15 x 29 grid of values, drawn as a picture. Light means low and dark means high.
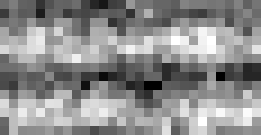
Ninth with the highest average: centre. Stripes: horizontal, repeating 2 times. Odd rows or columns: none. Grain: streaks across.
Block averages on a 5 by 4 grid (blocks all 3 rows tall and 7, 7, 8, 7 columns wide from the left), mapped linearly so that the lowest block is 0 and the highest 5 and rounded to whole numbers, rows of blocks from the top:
4544
0100
3444
2242
1110
